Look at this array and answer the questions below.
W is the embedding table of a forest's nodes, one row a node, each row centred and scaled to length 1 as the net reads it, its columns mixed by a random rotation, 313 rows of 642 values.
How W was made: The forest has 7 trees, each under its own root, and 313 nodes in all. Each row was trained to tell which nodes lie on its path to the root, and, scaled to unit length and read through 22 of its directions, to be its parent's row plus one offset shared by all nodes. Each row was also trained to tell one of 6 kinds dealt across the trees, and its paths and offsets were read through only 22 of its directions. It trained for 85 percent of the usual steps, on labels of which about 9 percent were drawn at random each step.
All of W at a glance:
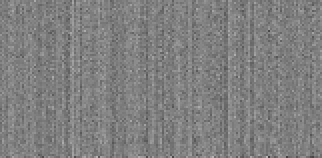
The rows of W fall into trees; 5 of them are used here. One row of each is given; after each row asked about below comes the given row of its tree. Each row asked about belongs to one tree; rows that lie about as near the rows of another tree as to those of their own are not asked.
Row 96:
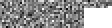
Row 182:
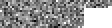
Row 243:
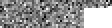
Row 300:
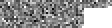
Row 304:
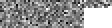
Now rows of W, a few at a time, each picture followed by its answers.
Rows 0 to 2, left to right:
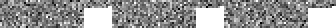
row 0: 304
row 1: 182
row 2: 304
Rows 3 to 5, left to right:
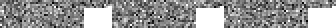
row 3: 182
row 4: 304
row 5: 243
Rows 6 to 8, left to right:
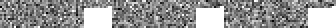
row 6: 243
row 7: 182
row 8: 304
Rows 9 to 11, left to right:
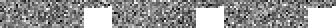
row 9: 304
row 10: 182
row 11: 182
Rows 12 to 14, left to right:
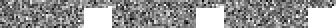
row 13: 96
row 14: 304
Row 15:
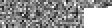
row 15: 243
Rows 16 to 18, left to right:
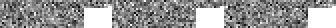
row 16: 96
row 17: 304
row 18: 96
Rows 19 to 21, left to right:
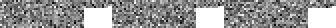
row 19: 182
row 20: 304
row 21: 182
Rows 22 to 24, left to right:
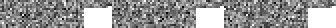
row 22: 243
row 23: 96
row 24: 243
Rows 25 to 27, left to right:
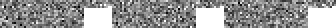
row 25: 96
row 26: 96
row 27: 96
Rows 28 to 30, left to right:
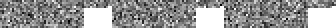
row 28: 243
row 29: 304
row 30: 243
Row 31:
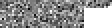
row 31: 182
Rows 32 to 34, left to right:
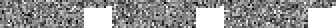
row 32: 243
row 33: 182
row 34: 182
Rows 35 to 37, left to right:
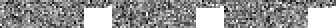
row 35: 182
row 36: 96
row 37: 243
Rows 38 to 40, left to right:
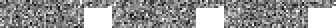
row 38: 304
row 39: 243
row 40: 243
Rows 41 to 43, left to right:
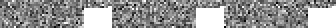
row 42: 96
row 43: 182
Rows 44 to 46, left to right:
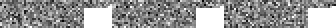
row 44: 304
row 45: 96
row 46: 243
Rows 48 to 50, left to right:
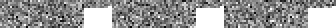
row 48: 304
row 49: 304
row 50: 243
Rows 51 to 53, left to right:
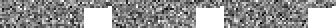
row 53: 304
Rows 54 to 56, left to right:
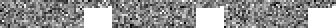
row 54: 96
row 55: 96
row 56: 182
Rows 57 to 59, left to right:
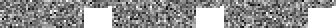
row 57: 182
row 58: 96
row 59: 304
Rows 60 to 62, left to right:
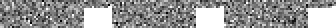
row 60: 304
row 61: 96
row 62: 304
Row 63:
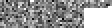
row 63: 304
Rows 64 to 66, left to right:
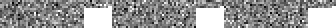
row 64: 96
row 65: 96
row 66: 243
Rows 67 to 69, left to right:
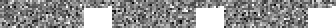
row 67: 96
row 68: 243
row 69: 243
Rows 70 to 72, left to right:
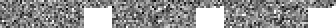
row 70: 96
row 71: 243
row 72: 182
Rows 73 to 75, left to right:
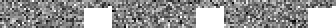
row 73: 304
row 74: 243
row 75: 304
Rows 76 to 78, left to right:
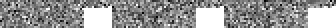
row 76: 304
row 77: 243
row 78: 243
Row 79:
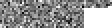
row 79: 304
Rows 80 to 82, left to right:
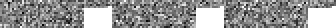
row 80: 304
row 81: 96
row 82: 96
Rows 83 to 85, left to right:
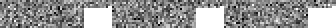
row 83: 304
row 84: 243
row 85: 96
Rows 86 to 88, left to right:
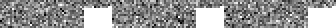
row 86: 182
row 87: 304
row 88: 96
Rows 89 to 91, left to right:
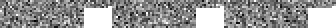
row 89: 182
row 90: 96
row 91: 304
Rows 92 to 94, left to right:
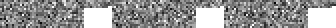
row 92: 243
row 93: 96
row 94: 243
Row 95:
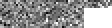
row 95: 96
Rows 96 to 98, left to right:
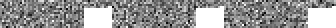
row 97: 243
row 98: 304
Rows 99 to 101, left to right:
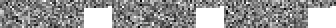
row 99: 182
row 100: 304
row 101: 96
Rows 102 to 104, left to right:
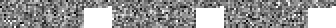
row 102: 243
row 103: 182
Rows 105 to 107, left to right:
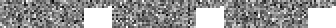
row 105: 304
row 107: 243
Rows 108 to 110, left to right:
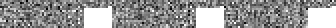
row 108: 243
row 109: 243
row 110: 243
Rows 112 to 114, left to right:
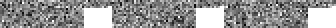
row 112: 96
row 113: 304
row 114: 96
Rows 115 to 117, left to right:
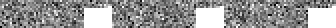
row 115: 96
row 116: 304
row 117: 182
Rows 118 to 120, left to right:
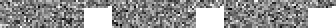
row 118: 304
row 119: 96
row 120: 182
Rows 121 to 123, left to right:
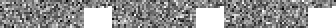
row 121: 243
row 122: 243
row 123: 96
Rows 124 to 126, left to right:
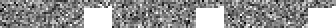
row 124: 96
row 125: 243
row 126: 304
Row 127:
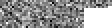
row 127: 182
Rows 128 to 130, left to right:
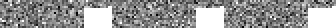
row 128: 96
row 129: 182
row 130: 304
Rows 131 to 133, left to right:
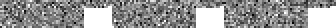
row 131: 182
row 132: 96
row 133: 243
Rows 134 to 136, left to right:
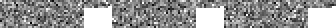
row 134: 304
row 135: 96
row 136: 243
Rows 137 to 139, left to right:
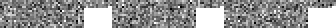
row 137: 243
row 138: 96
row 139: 182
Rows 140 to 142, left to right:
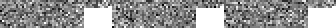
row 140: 96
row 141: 182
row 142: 96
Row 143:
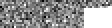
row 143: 243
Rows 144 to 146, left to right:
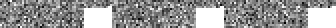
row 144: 304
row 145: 243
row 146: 243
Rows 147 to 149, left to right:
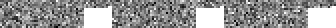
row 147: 182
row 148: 96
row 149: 243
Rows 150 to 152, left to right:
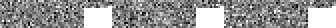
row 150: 96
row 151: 96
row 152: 182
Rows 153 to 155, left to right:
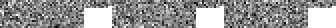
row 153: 182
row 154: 182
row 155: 96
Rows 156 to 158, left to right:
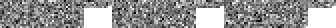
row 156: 96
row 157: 96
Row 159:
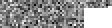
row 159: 304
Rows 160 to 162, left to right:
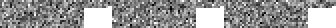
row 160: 243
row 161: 96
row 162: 304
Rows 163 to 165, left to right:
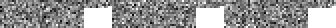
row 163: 243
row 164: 96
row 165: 304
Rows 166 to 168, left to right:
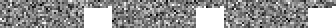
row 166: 96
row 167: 182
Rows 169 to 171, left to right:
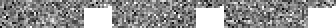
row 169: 96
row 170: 182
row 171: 96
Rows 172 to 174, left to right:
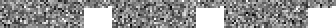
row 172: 96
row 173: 96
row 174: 243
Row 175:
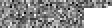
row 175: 243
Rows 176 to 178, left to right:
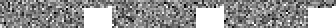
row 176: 96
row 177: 182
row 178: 182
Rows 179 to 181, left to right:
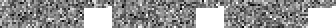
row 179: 243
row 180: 243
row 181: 304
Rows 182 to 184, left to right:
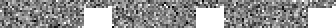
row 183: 182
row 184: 96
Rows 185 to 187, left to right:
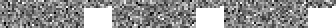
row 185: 96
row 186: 304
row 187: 304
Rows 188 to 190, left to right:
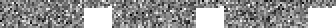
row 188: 304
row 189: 243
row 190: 243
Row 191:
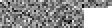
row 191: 304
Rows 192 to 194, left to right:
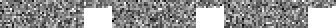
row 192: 243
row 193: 304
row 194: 96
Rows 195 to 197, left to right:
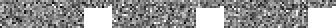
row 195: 182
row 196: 96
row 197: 243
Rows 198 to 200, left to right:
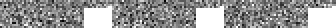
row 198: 304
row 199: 304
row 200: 96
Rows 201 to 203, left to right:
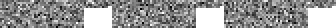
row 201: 182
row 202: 304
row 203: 96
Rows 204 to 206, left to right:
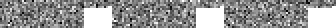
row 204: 243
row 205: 96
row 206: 182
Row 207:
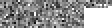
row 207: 96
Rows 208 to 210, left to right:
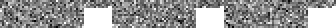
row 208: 182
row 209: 304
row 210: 96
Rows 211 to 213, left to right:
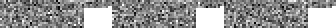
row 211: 304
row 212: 182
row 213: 304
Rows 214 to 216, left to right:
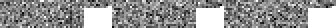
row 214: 182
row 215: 182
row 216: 182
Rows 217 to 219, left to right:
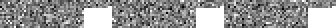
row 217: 243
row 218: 96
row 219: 96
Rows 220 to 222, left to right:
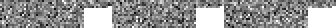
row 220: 243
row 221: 304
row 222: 96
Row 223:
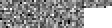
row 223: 243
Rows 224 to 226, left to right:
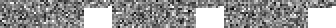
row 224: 96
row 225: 243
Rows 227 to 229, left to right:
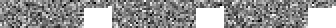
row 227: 304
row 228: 304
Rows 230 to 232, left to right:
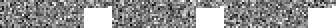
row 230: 243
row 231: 96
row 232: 96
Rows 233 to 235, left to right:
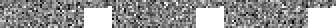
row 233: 243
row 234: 243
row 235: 243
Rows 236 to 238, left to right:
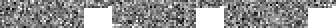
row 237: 304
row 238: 96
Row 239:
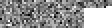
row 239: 243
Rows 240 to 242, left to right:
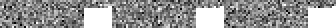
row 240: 96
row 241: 243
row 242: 182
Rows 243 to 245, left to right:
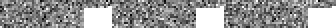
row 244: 304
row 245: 96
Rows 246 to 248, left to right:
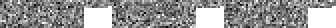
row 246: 96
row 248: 96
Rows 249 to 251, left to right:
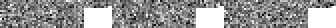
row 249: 182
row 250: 243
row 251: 182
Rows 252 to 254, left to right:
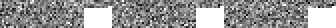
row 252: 96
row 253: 304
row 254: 182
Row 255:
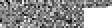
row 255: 304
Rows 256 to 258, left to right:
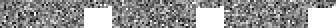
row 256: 96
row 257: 304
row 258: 182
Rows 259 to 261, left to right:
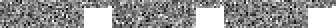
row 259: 96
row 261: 96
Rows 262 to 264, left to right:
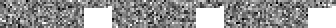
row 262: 96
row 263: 304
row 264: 96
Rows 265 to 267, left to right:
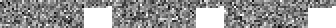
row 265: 304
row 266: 243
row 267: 182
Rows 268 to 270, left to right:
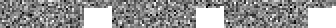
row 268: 96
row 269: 182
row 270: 96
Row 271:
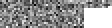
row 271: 304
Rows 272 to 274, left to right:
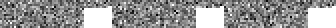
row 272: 243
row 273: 182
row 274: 243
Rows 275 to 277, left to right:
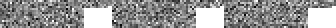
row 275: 96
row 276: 96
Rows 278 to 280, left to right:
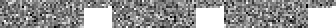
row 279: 304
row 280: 304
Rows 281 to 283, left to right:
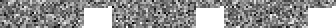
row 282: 243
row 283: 96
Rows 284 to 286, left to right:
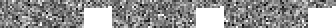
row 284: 304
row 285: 96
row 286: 96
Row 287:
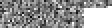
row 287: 243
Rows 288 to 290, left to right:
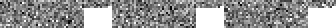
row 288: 304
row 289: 304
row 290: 96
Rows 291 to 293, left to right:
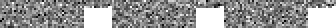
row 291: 182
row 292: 182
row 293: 304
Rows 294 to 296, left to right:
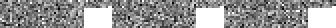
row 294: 96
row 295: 304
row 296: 243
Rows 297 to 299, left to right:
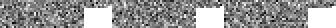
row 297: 96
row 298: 304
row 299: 304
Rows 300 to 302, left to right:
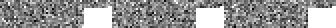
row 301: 304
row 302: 182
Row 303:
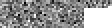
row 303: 304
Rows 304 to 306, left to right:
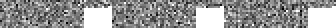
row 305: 182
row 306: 243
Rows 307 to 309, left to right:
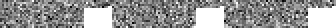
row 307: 182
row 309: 304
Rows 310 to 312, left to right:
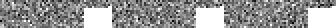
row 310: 304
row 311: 304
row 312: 182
